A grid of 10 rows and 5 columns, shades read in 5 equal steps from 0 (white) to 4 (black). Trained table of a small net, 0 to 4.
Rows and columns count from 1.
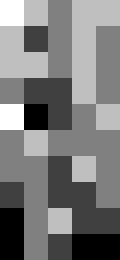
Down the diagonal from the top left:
0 3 2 1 1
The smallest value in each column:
0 1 1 1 1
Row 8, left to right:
3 2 3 3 2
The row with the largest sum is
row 10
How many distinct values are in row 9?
4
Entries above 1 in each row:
1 3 2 4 3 4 4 5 4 5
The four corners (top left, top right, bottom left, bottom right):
0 1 4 4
